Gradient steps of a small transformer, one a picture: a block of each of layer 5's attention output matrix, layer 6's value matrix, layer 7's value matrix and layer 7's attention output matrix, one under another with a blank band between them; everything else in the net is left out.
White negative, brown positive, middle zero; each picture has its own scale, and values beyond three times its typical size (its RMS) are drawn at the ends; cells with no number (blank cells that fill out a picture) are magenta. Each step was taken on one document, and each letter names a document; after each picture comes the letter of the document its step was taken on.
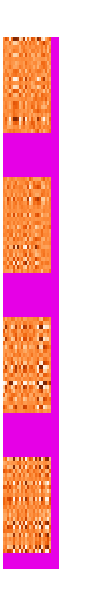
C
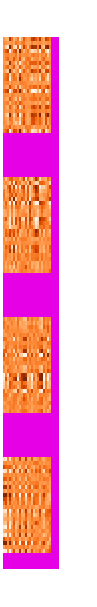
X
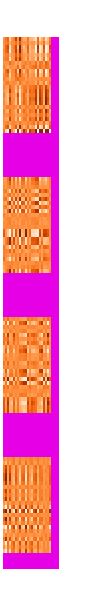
X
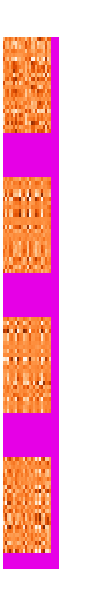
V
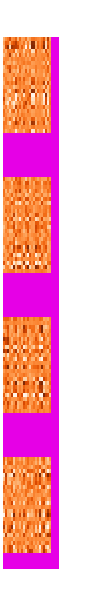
V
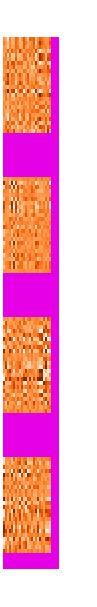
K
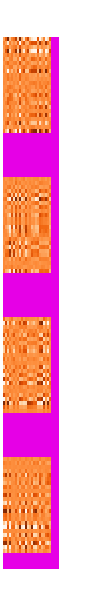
X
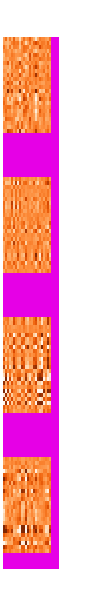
K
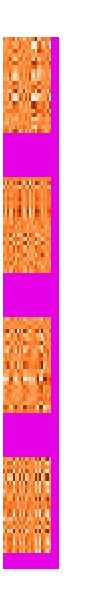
V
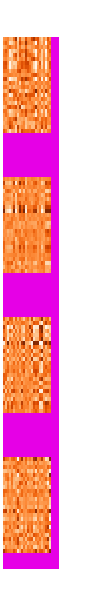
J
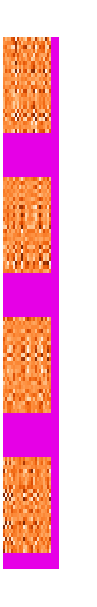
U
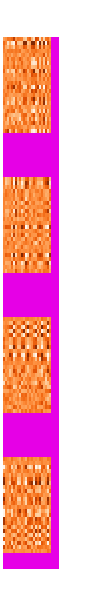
K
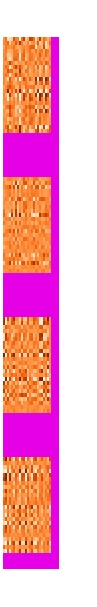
X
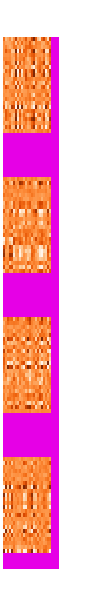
U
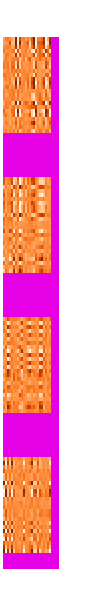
U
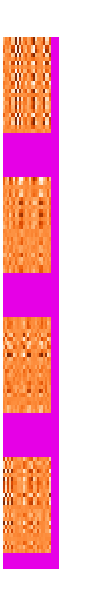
U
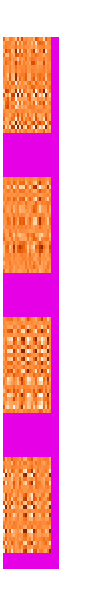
U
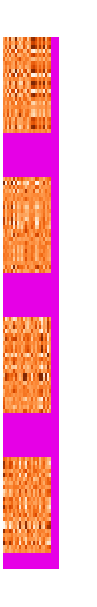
K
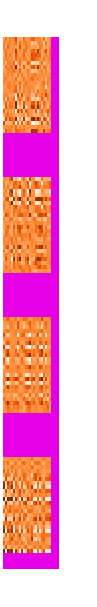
V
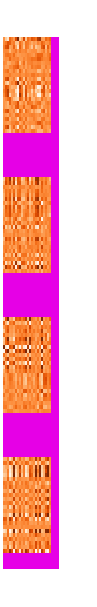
C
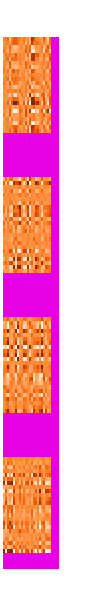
V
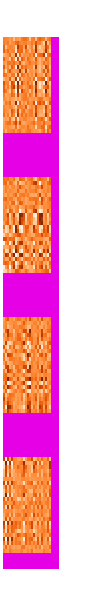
U
